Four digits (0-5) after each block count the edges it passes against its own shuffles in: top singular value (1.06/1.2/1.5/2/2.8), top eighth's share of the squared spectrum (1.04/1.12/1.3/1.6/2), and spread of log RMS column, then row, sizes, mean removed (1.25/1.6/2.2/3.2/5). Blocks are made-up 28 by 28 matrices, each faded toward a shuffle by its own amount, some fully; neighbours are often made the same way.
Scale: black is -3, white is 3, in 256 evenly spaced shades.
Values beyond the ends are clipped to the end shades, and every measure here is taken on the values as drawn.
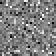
0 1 0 0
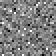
0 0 0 0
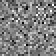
2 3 1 1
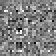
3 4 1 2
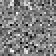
3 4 1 2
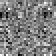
3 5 2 2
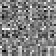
3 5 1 2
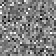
0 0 0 0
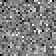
0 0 0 0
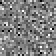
0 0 0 0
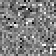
0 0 0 0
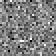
2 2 0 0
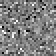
0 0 0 0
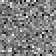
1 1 0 0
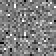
1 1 0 0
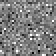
1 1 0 0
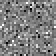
0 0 0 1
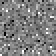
1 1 0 0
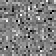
2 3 1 1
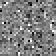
1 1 0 0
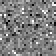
2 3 0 1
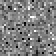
1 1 0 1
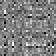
3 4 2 1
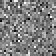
1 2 0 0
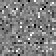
0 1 0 0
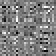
3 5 2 3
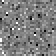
0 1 0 0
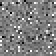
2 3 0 1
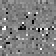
3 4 0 1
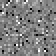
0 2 0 0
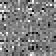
3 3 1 2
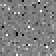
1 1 0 0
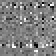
3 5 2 3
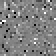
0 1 0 0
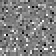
0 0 0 0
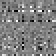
3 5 2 3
